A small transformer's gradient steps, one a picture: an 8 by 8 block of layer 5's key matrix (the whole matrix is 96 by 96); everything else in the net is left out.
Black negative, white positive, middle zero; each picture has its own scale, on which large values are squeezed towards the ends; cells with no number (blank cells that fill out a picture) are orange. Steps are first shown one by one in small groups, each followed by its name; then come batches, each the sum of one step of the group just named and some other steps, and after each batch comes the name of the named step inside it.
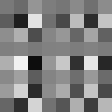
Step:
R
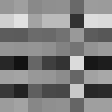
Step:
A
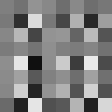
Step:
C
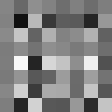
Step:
C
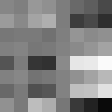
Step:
A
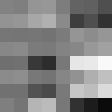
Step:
A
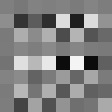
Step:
C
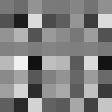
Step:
R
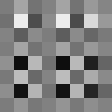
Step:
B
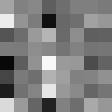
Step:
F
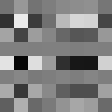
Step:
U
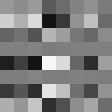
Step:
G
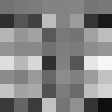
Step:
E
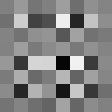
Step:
B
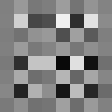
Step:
B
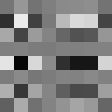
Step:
U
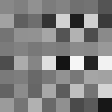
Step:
G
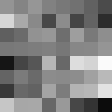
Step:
F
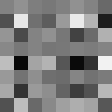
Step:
U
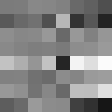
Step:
G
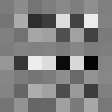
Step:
U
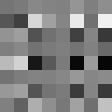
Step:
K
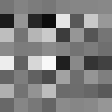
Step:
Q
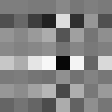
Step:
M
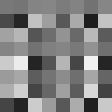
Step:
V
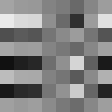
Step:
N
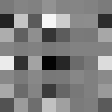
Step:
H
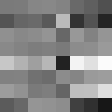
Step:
M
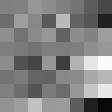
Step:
Q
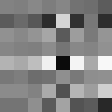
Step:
M
